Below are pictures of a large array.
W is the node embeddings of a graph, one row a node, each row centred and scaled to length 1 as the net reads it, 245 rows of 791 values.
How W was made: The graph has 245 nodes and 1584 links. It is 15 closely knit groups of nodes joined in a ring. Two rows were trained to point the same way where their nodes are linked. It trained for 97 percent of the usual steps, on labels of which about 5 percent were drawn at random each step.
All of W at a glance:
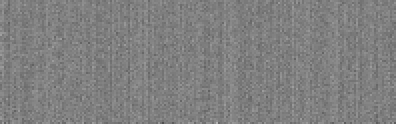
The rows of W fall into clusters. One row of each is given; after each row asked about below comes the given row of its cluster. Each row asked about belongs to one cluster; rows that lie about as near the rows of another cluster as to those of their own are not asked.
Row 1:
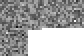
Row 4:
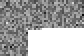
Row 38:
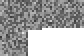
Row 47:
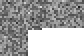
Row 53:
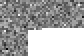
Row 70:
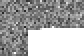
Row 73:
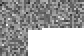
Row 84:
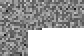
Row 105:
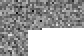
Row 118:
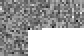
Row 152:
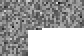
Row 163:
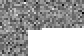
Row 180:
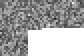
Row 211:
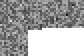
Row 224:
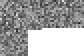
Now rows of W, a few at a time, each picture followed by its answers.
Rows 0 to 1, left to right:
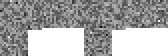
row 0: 152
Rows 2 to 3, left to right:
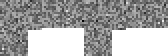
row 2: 4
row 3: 84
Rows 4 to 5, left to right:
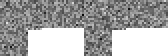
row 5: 53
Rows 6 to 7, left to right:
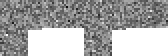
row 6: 4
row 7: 211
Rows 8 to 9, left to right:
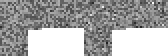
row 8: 70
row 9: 105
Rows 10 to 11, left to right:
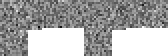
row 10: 152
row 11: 152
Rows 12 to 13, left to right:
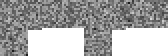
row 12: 211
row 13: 73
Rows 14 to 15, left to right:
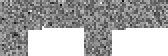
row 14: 38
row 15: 163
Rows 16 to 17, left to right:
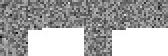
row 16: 105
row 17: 47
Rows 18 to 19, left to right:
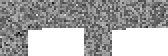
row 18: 70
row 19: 211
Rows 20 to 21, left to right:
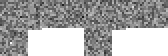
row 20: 1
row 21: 180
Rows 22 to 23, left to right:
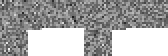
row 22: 163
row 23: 84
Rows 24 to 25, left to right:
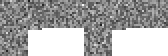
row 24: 152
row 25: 152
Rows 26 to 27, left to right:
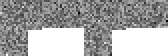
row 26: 38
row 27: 211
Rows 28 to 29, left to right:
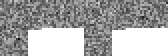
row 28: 118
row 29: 73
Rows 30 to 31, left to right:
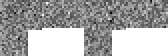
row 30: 38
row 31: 180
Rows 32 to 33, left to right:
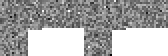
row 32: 38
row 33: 84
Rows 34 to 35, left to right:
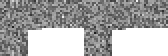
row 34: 4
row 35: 70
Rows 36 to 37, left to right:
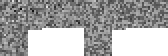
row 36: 105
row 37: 73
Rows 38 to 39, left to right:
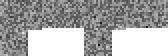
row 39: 118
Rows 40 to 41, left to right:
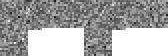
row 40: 73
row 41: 118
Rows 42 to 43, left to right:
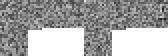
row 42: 105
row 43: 84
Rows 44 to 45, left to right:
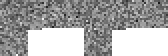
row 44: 105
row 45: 47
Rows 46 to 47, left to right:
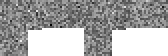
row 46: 211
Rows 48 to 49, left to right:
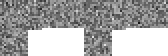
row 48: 118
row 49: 1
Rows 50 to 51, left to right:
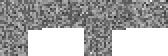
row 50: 211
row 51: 47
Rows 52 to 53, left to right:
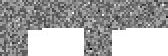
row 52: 152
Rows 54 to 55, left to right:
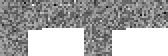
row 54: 38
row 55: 47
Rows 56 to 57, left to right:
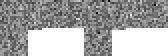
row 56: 211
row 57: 224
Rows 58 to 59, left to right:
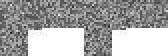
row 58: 70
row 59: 84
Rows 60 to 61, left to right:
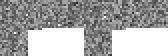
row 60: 211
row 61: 1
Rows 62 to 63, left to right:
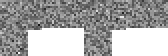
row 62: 70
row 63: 105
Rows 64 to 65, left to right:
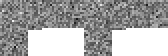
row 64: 84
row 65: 53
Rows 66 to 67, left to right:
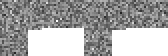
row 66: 73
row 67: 53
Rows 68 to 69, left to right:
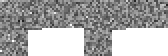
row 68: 53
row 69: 53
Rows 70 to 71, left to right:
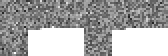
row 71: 224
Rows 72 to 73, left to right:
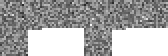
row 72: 224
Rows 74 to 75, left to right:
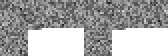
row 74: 163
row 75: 163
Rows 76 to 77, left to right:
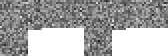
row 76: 163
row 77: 47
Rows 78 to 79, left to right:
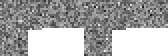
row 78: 118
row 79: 47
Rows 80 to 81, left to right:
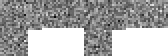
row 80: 224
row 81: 118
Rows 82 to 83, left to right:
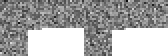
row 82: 1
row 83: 224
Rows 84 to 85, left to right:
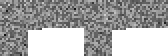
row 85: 84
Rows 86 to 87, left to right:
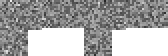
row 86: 53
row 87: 118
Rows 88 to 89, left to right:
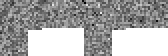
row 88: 47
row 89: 73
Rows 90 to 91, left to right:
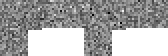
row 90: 47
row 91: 211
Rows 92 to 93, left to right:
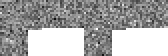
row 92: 70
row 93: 84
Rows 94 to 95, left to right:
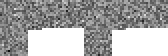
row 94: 211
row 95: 163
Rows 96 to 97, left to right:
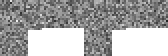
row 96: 163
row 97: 4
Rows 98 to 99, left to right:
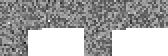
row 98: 70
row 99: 38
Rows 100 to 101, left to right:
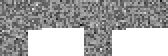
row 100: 118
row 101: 70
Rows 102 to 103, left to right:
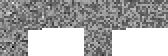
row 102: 53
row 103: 84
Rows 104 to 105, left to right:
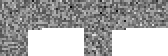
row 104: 73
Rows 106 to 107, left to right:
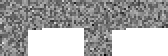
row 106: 105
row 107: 53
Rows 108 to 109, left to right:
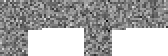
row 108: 53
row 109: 224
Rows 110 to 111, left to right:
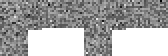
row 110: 70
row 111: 70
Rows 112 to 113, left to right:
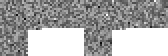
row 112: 224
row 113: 180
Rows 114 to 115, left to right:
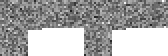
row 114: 211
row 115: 211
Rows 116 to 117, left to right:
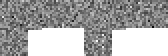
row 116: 53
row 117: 4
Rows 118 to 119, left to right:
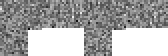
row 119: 118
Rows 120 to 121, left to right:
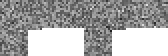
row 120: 4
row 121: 47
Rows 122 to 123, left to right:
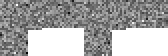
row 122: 53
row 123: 84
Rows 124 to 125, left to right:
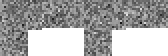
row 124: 38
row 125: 1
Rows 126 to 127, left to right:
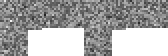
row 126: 53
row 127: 70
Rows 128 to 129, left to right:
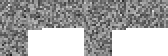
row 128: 1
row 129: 38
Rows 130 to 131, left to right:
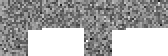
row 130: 38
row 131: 163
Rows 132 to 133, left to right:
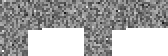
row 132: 152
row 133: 152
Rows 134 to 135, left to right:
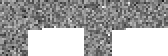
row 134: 152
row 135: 84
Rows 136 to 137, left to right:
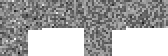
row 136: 70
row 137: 38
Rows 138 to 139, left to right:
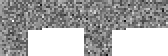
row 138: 38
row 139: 105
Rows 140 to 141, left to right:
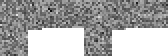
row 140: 211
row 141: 70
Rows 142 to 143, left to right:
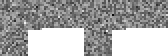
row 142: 163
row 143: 4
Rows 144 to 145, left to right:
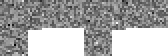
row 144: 118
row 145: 1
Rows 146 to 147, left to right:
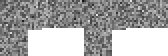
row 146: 1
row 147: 152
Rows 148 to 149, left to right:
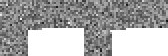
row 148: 70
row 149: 152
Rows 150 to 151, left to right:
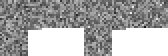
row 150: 118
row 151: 180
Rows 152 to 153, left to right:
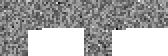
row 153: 118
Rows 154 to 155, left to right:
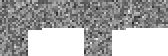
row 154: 47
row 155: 1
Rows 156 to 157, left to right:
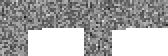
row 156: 211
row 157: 118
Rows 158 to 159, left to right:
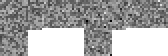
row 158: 105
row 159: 1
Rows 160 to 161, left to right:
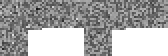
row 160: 53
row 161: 224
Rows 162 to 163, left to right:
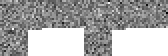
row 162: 84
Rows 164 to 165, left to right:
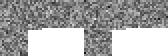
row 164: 53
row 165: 1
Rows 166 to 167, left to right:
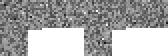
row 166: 105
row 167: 38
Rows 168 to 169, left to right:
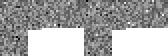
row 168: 180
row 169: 180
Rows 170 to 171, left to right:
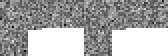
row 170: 4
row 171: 224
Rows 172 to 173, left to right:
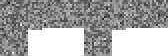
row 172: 105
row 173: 1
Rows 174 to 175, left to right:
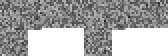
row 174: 163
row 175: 163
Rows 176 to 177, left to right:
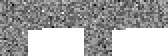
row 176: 211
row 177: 118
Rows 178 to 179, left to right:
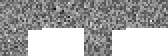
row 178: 4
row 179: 4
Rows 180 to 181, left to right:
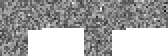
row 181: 47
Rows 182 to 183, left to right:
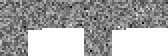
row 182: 53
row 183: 105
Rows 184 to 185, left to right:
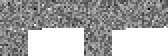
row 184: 84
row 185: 180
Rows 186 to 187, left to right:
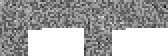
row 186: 224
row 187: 73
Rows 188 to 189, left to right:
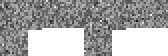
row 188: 152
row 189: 47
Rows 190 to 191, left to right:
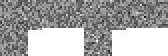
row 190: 180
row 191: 53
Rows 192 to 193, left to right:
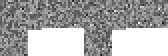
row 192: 1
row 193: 105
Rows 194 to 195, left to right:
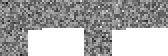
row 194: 53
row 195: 1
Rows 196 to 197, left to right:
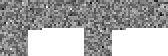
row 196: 105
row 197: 53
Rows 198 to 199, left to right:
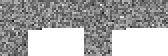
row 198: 84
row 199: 105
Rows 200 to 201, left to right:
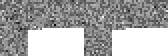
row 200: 105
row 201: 73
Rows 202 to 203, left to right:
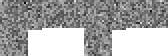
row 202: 38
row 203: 211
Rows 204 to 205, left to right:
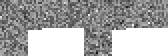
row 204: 211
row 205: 118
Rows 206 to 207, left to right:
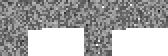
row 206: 180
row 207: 152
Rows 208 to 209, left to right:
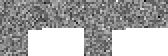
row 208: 47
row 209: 73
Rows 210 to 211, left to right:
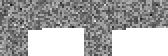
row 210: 47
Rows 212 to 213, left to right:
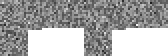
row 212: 84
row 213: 163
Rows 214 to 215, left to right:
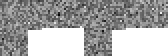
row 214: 180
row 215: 118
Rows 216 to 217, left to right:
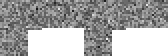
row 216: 53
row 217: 47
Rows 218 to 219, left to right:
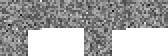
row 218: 70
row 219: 47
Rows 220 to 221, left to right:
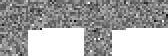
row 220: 105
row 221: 84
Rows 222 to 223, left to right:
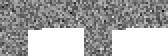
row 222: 163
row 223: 163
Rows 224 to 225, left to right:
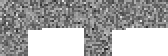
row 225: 73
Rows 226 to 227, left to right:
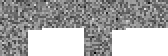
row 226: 38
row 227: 73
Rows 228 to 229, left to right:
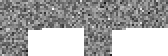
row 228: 163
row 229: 180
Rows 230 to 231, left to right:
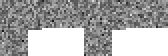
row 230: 47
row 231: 118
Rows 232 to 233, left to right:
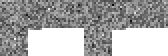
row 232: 70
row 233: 38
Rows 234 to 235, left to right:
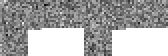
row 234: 224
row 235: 118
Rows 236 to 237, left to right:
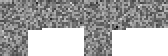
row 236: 84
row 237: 84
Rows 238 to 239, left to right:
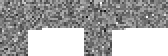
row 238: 224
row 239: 4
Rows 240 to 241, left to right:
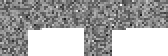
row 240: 163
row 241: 47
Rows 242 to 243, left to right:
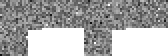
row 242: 4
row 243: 1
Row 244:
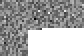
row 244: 152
